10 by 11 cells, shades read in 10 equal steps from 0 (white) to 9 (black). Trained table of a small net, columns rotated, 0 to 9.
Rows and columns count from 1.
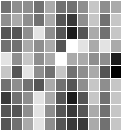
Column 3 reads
4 4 4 3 2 1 5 4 4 3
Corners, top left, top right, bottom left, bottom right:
5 3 6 2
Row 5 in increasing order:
0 1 2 3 3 3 4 4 4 4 8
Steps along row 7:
down up up down up up down down up down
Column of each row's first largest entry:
1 7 7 6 11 11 4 7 7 7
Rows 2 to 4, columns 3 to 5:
4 5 3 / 4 1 4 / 3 4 3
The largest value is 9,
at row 6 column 11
